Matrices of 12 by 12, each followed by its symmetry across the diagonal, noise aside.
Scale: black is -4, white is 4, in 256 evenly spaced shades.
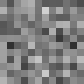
antisymmetric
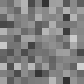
antisymmetric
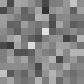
symmetric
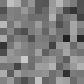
neither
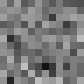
neither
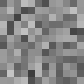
symmetric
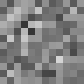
symmetric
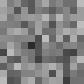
neither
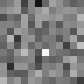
neither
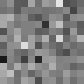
antisymmetric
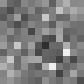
symmetric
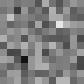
antisymmetric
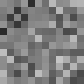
symmetric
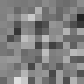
antisymmetric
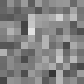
neither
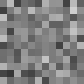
antisymmetric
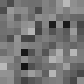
symmetric
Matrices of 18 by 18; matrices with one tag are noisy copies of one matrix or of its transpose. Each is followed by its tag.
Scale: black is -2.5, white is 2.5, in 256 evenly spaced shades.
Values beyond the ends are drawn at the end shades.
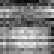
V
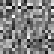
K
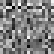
K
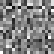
K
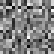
K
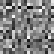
K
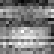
V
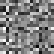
K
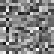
K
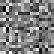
K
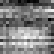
V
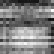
V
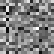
K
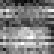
V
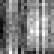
V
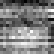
V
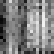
V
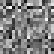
K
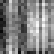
V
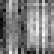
V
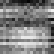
V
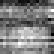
V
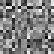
K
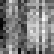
V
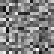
K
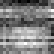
V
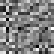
K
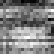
V
